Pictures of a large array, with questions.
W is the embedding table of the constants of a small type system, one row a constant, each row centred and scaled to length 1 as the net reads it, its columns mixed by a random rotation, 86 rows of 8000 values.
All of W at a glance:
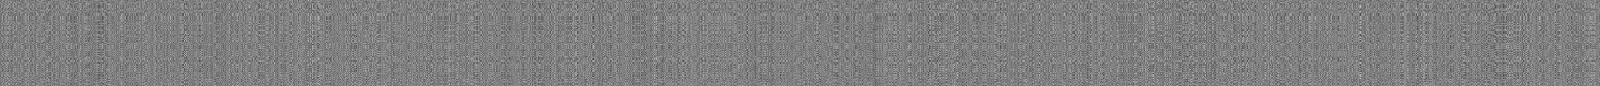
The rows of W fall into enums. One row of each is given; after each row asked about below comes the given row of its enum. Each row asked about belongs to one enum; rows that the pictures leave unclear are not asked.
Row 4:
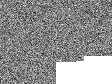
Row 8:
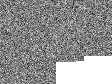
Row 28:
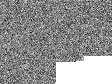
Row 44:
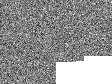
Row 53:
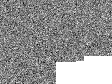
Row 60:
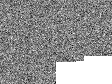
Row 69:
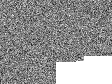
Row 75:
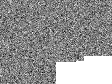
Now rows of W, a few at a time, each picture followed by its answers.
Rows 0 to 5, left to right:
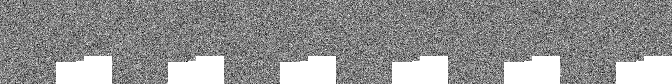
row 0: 53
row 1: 28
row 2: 44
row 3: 69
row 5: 75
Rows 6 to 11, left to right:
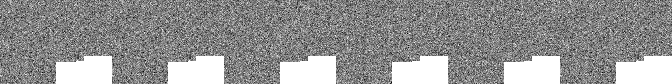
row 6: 75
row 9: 60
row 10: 44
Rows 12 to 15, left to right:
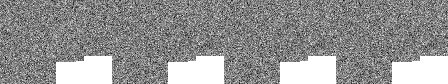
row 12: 8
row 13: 53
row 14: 53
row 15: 53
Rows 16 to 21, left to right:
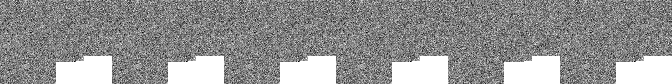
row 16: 28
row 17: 28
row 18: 28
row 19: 28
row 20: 53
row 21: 28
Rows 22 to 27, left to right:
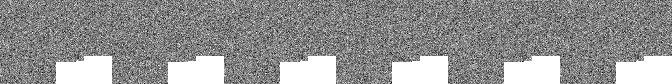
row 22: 75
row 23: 44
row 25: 60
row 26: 28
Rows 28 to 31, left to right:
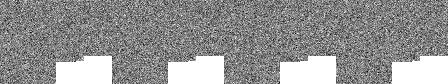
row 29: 69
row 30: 60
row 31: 75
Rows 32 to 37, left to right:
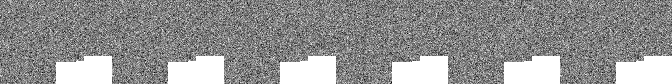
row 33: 75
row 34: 53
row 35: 60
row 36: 8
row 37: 75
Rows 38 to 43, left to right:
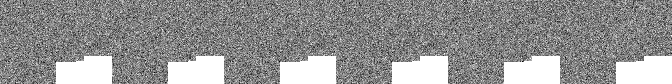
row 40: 53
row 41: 53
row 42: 28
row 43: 8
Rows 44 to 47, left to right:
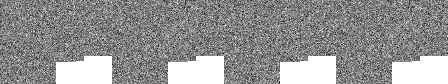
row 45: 8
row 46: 60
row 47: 8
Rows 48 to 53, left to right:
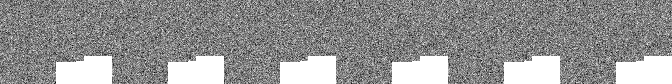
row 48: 60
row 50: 69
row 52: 75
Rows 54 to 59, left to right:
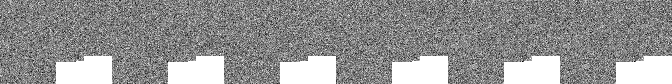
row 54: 75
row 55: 53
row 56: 44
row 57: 69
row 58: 28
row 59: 28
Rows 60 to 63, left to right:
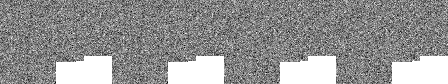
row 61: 60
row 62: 75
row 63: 75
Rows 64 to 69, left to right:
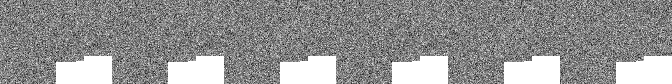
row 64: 53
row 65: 53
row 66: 8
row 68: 8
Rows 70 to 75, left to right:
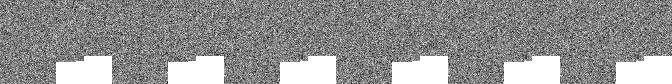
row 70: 8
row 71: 60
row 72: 75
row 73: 53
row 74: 75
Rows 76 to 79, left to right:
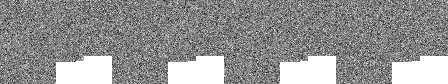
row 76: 28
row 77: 8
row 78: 75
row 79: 44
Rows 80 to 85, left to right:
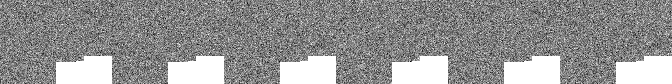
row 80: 4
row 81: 44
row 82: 53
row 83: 28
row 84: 4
